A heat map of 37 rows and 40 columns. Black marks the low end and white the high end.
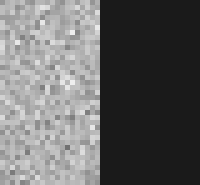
It is made of 1 by 2 panels. Panel 1,1: high, fine-grained. Panel 1,2: very low, flat.
